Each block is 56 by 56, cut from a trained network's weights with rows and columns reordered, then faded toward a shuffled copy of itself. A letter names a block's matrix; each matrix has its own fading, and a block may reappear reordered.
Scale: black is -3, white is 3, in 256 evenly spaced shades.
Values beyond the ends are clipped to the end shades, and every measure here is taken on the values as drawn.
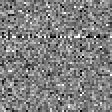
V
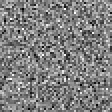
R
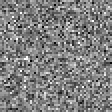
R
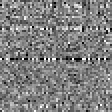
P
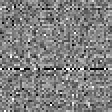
P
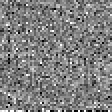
V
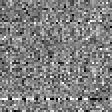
P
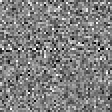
V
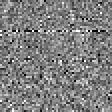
V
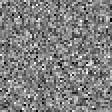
R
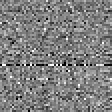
P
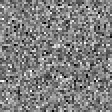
R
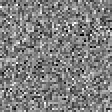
R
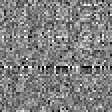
P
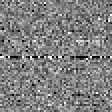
P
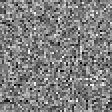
R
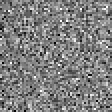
R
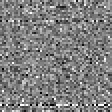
P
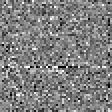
V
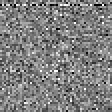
V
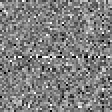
V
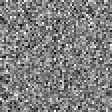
R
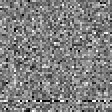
V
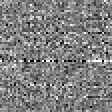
P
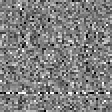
V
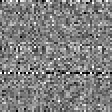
P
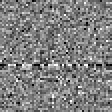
V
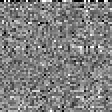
P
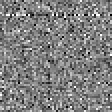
V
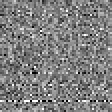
P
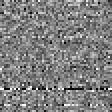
P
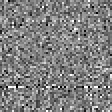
V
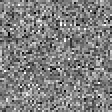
R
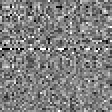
P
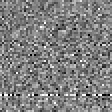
P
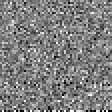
V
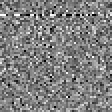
V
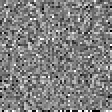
V
